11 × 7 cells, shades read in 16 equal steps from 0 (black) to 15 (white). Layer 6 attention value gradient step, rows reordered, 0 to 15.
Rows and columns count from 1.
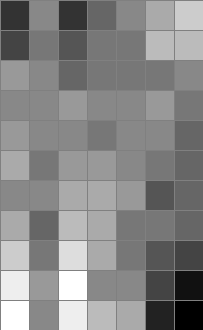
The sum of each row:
50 52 52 57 54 56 56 57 58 59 60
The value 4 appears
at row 2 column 1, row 9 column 7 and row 10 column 6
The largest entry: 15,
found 2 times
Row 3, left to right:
9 8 6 7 7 7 8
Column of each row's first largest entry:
7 6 1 3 1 1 3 3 3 3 1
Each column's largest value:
15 9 15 11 10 11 12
